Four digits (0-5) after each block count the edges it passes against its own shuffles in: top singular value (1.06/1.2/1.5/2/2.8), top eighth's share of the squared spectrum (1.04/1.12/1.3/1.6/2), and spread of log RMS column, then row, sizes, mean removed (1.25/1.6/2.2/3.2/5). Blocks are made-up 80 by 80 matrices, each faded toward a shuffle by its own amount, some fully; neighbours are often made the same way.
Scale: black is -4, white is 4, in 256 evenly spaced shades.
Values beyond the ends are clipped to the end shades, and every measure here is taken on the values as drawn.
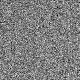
2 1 0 0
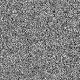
3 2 1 1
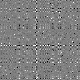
5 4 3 2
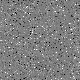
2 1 0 0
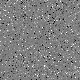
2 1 0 0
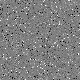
2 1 0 0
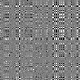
5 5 4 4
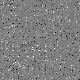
2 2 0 0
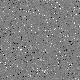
0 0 0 0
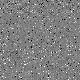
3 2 0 0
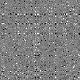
4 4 2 2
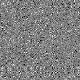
4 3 2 2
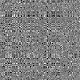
5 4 3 3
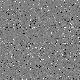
3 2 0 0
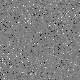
1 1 0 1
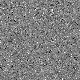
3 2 0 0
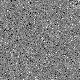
1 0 0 0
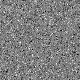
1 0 0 0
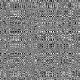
5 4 3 3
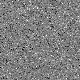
1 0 0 0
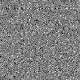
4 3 1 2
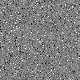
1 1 0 0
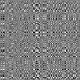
5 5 4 4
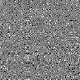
4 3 1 2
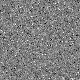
0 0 0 0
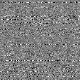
2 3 0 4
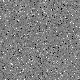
0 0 0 0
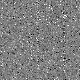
1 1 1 0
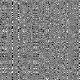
4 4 3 1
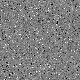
0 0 0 0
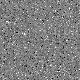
2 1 0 0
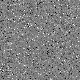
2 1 0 0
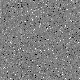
1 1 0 0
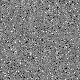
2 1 0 0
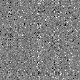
3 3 2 1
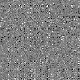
4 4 2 2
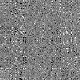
4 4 2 2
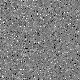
2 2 0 0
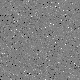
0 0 0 0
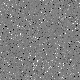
0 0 0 0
